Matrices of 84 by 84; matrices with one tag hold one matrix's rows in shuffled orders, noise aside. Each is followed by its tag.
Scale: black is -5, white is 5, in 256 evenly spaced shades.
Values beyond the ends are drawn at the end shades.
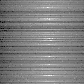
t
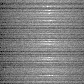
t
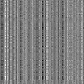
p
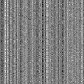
p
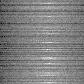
t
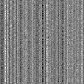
p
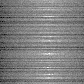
t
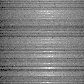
t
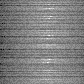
t
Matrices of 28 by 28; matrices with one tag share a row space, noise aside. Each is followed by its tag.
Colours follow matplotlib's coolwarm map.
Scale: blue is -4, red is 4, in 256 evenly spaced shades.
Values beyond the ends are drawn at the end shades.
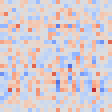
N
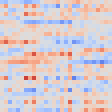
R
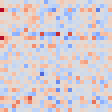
N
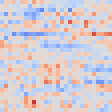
R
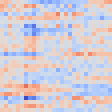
R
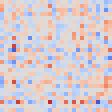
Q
